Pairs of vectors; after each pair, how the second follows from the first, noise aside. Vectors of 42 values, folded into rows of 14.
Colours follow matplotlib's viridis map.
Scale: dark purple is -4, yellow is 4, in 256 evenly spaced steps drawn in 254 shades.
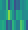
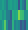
shuffled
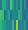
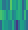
sign-scrambled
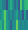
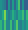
sign-scrambled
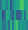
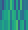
shuffled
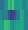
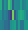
sign-scrambled
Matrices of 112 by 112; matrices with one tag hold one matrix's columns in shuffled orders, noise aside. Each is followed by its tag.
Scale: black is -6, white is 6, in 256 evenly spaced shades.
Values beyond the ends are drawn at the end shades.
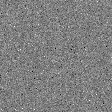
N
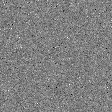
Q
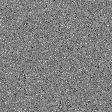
N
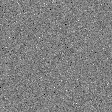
Q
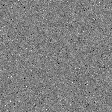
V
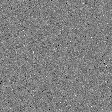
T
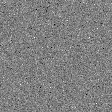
Q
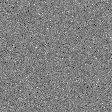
Q
